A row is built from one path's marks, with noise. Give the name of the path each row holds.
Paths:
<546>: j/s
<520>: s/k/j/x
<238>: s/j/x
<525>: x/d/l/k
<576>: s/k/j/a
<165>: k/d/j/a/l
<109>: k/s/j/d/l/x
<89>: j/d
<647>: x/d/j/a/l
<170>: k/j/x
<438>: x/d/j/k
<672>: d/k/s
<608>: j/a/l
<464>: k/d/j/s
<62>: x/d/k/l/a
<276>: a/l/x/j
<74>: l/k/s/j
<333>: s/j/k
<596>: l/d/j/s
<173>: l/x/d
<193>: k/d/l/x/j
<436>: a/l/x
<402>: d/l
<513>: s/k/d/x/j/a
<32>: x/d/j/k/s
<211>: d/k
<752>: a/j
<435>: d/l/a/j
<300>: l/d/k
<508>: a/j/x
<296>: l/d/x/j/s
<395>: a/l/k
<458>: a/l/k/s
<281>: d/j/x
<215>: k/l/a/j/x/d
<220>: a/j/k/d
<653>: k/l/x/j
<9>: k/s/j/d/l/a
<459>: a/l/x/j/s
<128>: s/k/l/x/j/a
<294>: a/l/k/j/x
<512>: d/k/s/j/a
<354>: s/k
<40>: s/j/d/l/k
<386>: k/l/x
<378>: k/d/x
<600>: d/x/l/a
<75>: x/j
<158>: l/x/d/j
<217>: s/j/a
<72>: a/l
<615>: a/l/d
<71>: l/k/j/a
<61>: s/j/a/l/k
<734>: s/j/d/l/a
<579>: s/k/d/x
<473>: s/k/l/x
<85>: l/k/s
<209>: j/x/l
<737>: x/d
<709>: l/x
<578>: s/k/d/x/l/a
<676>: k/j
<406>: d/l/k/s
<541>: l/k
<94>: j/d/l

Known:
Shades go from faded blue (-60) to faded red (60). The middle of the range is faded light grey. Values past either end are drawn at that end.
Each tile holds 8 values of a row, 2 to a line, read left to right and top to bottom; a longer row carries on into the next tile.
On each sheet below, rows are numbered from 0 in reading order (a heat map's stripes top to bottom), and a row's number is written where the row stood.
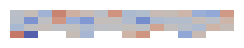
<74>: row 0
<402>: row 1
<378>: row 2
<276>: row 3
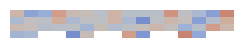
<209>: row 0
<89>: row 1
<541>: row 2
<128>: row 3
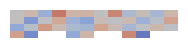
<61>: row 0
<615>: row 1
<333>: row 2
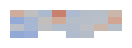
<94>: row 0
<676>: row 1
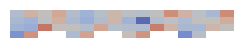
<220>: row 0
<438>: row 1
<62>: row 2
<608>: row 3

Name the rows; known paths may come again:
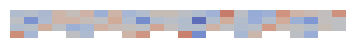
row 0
<32>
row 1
<217>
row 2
<378>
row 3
<109>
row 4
<294>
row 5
<402>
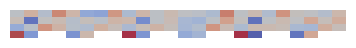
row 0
<458>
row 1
<276>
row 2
<354>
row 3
<71>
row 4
<85>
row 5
<752>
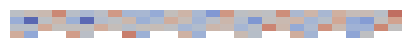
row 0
<300>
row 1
<525>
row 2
<520>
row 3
<459>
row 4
<395>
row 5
<576>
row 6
<165>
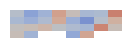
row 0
<653>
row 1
<215>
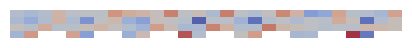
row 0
<438>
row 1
<541>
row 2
<615>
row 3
<578>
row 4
<62>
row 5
<209>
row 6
<473>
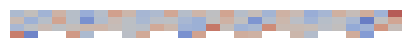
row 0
<333>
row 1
<386>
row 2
<436>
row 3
<220>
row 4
<513>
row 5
<709>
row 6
<9>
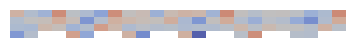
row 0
<608>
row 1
<128>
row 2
<546>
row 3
<596>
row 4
<737>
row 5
<193>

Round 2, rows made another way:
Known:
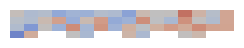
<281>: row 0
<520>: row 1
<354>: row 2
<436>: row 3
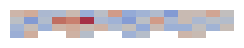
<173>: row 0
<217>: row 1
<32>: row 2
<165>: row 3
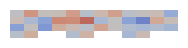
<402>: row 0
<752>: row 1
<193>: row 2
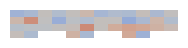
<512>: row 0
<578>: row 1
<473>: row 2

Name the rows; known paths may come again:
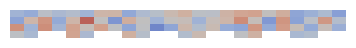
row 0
<520>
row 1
<576>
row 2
<596>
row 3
<209>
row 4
<615>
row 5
<32>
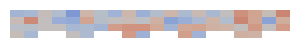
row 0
<512>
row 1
<672>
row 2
<128>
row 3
<473>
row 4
<72>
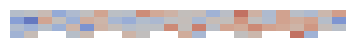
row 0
<193>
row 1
<676>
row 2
<541>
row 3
<578>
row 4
<436>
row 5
<61>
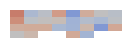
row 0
<276>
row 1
<406>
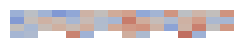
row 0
<579>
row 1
<85>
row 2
<459>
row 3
<458>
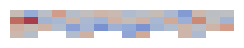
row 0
<217>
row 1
<94>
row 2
<89>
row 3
<354>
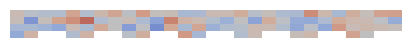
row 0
<158>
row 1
<752>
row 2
<402>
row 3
<9>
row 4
<215>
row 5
<300>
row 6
<71>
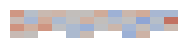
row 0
<294>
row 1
<220>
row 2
<173>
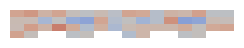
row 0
<395>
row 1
<653>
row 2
<709>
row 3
<386>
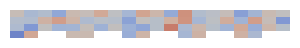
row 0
<281>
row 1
<165>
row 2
<211>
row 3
<647>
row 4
<333>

